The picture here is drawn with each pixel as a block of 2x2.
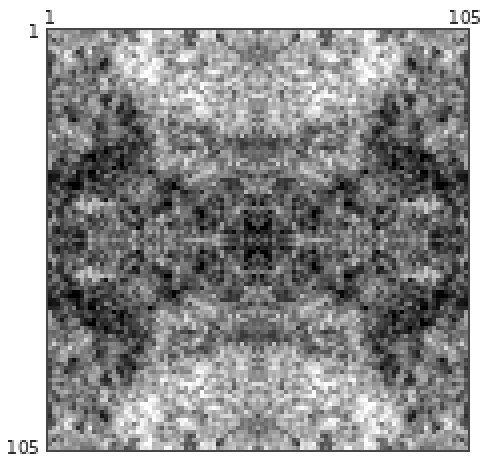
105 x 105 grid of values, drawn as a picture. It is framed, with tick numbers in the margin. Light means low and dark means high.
There is no overall slope. The histogram is bell-shaped. No regular stripes run through it. On average the colour sits 50% of the way up the scale. Its left and right halves mirror each other, and so do its top and bottom. The field is mottled with small blotches.
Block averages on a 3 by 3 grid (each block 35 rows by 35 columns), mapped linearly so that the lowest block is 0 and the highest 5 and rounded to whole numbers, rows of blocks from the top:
202 | 555 | 202
